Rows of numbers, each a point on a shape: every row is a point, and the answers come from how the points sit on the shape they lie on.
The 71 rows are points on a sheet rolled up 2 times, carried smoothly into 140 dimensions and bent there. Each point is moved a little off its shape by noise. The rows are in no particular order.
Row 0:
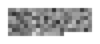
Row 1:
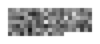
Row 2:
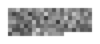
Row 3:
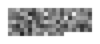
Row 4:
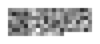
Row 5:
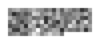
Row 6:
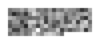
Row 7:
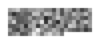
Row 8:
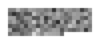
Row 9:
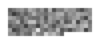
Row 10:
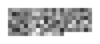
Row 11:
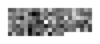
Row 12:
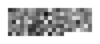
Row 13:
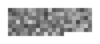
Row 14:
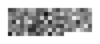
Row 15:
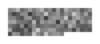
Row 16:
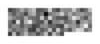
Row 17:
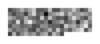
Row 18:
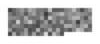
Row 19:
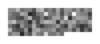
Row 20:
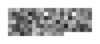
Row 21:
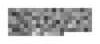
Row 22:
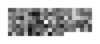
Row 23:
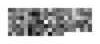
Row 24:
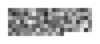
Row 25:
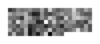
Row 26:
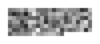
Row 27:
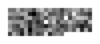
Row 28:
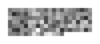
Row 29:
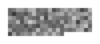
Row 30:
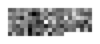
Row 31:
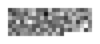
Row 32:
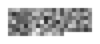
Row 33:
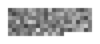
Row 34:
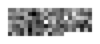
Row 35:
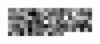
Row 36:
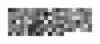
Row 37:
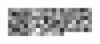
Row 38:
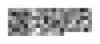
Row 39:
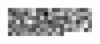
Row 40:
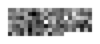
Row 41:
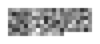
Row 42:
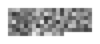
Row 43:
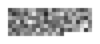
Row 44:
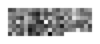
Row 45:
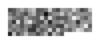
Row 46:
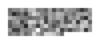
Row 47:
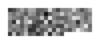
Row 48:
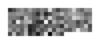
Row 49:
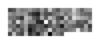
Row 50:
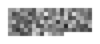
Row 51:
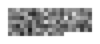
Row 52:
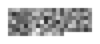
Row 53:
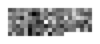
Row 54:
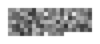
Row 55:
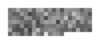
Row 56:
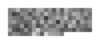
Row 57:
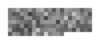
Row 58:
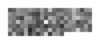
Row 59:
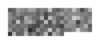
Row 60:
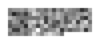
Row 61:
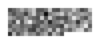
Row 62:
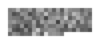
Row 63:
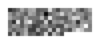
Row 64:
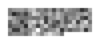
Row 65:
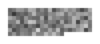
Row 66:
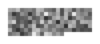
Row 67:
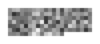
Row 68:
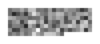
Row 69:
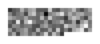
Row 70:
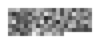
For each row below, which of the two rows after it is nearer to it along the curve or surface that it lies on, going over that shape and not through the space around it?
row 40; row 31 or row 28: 31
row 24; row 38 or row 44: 38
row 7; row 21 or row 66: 66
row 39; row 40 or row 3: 40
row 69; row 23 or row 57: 23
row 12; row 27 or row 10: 27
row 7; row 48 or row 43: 43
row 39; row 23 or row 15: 23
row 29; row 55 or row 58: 58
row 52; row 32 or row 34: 32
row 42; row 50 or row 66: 66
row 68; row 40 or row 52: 52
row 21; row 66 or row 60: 66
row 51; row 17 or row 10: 10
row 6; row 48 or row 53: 48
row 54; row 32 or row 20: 20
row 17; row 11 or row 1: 11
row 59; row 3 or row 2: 3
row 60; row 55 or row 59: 59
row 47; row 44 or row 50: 44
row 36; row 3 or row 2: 3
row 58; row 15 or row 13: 13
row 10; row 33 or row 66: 66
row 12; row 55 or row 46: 46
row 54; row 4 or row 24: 4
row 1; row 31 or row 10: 10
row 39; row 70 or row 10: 10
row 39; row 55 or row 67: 67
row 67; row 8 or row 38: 38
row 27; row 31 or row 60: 31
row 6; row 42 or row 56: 42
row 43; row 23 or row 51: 23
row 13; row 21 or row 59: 59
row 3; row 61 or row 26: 26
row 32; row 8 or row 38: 38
